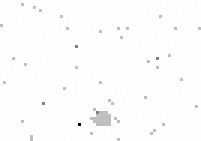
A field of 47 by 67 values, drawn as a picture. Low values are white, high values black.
Neither half mirrors the other. Overall the values sit about 0% of the way up the scale. No row or column stands out. There is no overall slope. There are no regular stripes. One bump rises in the bottom middle. The bottom middle is the roughest part.
